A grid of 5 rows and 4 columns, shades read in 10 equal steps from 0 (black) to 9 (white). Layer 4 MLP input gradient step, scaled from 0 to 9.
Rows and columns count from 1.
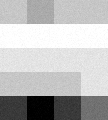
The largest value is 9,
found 4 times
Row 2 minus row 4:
2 2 2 1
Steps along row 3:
same same same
